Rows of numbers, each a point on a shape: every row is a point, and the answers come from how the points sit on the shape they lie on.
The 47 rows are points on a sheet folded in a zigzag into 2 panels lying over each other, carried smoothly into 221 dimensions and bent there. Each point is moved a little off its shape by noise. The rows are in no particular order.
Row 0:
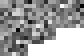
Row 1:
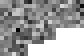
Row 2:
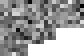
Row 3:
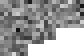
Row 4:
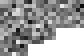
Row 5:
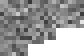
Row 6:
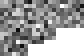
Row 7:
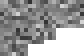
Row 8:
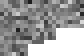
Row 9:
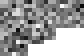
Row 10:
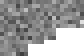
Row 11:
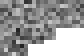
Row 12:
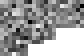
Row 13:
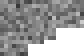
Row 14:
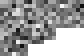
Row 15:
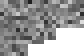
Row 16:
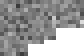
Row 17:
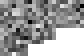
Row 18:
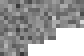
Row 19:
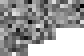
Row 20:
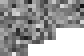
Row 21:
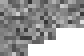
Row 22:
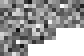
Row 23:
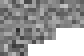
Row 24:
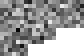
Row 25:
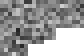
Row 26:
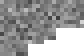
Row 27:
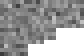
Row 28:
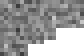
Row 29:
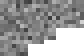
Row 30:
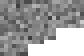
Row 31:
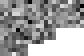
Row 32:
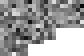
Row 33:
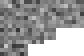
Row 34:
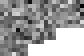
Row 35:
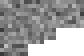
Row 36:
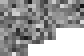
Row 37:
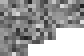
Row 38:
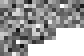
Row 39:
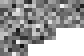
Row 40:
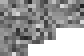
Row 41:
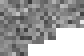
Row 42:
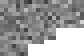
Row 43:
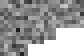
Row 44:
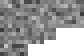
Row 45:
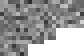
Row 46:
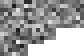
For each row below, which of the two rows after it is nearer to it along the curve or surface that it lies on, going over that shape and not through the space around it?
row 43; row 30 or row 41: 30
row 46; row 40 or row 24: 24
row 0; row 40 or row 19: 19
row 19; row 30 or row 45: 45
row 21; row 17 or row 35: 17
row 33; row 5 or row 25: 25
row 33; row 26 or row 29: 29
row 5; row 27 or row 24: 27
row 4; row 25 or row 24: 25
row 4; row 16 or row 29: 16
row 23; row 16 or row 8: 16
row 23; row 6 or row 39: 39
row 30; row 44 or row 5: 44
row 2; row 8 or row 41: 8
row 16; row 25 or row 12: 25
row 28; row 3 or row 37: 37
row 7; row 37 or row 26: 37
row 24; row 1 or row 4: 1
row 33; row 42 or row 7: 42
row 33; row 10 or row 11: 11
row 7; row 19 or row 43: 19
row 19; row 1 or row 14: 14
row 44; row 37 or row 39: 39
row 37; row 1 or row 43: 1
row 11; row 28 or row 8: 28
